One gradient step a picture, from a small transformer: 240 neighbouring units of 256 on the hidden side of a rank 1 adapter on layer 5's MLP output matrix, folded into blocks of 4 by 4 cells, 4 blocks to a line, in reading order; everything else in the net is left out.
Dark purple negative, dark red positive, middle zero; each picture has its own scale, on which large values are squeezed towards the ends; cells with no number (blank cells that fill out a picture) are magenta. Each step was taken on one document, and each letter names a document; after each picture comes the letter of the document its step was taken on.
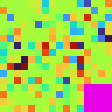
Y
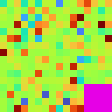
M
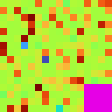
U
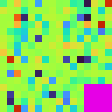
M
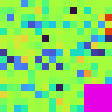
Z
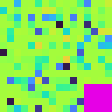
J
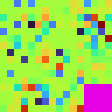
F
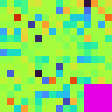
M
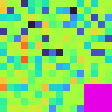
Z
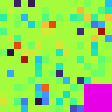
F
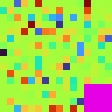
J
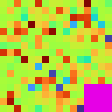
M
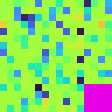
U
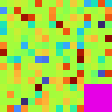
U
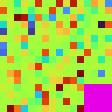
U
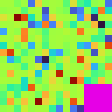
F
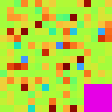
Y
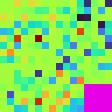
M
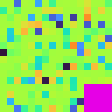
J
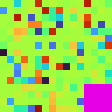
J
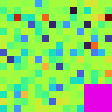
Z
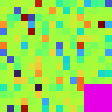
U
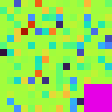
J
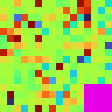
M
